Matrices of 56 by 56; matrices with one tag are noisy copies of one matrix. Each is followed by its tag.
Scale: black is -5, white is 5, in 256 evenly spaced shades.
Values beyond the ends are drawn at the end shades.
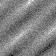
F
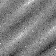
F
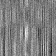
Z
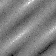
F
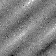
F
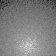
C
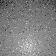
C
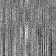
Z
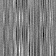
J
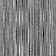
J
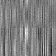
Z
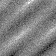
F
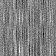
J
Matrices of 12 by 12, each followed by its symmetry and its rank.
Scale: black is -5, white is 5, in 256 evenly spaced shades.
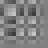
symmetric, rank one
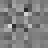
antisymmetric, rank two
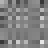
symmetric, rank one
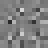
antisymmetric, rank two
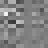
neither, rank two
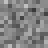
neither, full rank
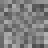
antisymmetric, rank two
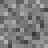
symmetric, full rank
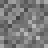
symmetric, full rank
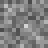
symmetric, full rank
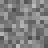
neither, full rank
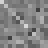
symmetric, full rank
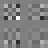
symmetric, rank one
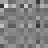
neither, rank two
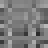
neither, rank two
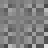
symmetric, rank one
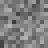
neither, full rank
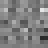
neither, rank two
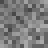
symmetric, full rank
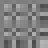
symmetric, rank one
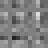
antisymmetric, rank two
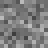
neither, full rank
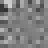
antisymmetric, rank two
